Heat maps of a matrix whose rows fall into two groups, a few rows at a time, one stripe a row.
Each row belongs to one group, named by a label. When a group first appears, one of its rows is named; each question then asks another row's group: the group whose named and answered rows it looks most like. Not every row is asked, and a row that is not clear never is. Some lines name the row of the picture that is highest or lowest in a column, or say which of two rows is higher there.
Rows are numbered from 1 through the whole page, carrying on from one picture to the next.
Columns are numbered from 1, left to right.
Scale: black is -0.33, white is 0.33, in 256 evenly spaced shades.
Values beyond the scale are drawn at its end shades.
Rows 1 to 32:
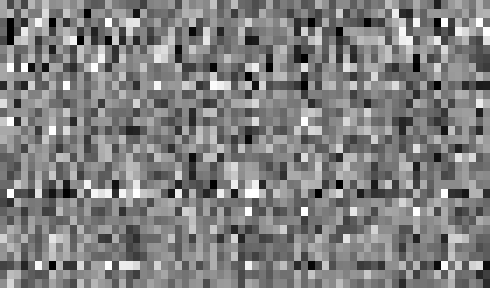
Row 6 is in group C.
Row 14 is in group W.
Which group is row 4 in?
W
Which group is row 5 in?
W
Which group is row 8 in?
W
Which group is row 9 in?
C
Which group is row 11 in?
C
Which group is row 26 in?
C
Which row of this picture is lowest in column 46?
22
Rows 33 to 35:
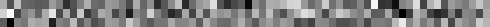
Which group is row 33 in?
C
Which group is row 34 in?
W
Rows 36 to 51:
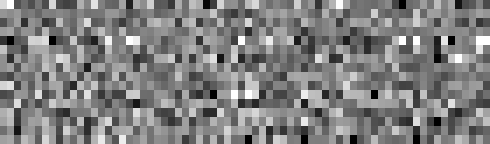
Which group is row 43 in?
C
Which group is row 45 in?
W
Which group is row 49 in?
W
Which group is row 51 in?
C
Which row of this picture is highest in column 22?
36
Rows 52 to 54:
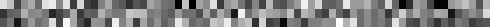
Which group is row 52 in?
W
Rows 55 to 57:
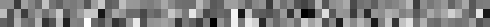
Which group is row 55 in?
C
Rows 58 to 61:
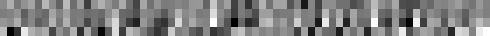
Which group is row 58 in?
C
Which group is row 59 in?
C
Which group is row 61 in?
W
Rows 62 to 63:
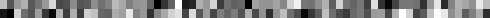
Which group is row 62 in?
C
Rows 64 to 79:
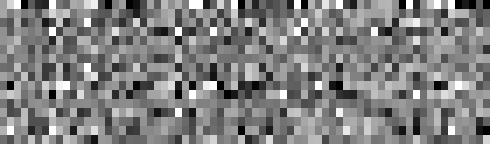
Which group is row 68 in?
C
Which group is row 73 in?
W
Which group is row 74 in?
C
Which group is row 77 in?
W
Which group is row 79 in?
W
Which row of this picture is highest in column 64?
74
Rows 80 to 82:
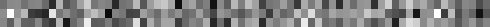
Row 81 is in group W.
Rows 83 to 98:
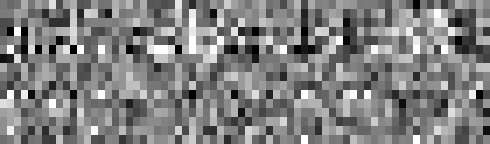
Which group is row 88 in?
C
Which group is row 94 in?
W
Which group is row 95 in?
W
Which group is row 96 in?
C
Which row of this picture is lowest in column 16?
84
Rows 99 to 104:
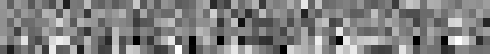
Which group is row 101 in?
W
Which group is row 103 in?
W
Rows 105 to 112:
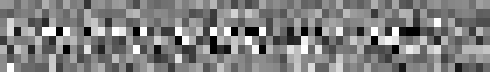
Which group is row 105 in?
C
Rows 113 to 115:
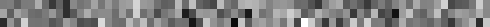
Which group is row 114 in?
C
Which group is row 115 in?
W
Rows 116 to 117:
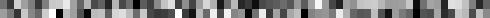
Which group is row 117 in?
C
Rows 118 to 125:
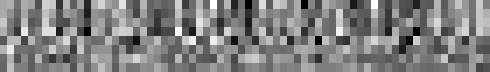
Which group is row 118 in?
C
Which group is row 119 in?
C
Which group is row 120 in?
C
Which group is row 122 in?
C
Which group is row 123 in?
W
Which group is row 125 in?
W
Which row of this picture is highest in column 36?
124
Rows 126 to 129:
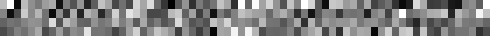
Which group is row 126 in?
W
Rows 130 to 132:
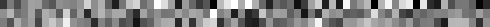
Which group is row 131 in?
C
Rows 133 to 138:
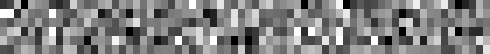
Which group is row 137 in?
C
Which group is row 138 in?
W
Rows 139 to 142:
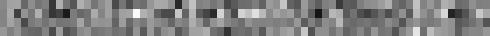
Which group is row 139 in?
C
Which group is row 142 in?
C
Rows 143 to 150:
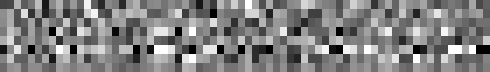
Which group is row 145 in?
C
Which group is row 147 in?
W
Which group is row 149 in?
C
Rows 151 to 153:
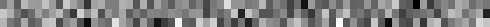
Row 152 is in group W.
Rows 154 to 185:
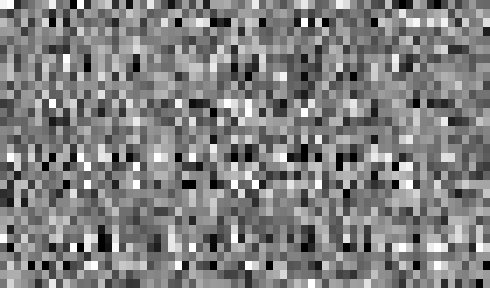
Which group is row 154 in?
W
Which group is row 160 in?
C
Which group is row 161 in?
C
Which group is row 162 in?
C
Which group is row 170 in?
C
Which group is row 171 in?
C
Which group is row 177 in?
C
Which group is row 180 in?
W
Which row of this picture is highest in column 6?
165
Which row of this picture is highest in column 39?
175
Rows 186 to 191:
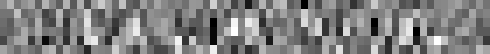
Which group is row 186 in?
C
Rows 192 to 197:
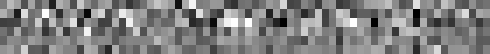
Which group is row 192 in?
C
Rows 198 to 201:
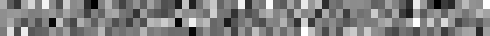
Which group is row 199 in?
C
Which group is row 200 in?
C
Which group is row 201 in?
W
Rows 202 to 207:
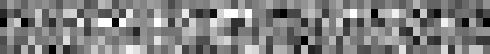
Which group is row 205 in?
C
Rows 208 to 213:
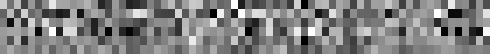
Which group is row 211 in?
W
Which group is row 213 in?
C
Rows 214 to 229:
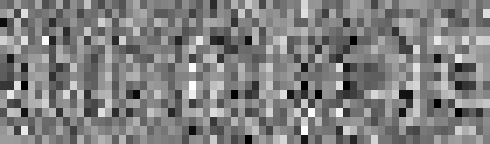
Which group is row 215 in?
W
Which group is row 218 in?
C
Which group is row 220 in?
W
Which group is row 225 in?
W
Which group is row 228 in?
W
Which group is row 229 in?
C
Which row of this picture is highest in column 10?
224
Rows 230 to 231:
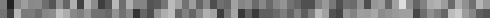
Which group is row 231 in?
W
